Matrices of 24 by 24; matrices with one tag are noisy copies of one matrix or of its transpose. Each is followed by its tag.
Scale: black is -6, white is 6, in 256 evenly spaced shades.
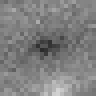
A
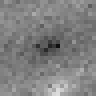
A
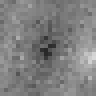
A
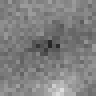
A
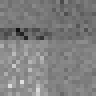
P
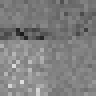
P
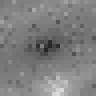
A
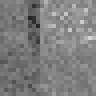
P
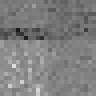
P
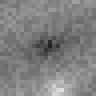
A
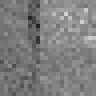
P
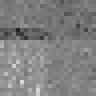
P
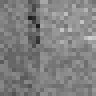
P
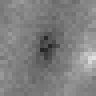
A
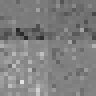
P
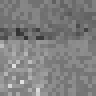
P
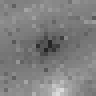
A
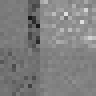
P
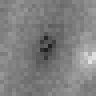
A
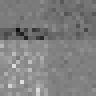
P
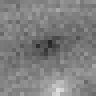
A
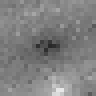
A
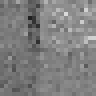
P
